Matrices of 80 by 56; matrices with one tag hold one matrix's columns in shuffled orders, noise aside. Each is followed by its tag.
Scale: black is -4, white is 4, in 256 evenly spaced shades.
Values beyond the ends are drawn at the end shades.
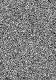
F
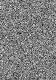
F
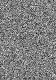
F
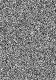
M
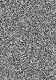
M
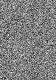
F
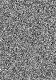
M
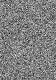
F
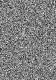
M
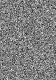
M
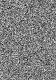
M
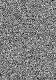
F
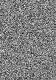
F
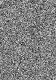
M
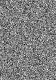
M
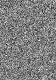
M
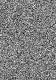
F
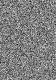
M
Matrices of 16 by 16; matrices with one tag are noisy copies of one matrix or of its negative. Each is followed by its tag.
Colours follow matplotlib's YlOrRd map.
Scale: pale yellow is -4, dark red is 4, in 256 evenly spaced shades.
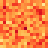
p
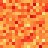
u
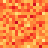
u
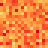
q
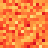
u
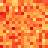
q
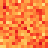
p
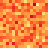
u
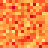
u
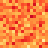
u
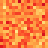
p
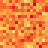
u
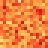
p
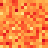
q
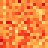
p
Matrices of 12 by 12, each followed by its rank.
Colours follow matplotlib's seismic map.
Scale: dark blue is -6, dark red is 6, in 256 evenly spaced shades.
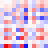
two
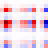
one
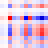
one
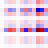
one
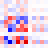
two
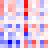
two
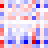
two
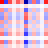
one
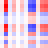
one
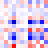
two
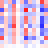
two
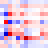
two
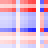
one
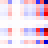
one
